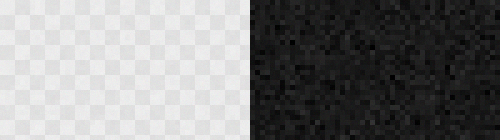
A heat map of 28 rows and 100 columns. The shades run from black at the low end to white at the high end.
It is made of 1 by 2 panels. Panel 1,1: very high, checkered, faint in contrast. Panel 1,2: very low, fine-grained, faint in contrast.
